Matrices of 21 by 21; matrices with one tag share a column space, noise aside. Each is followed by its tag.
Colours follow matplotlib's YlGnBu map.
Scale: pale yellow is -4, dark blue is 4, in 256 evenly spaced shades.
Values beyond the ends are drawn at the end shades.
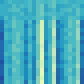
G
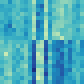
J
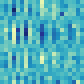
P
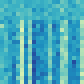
G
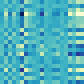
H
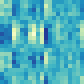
P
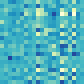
H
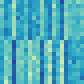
J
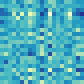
H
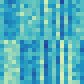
J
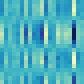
P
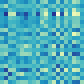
H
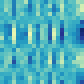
P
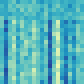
G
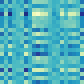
H
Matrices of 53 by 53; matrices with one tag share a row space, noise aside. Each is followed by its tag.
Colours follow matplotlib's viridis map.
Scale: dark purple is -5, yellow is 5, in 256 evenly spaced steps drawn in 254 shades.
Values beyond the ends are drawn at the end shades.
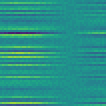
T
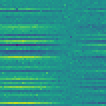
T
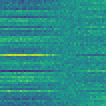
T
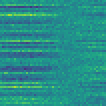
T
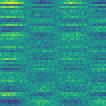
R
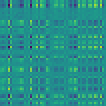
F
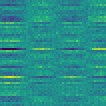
R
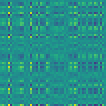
F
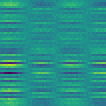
R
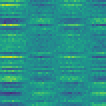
R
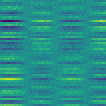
R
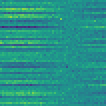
T
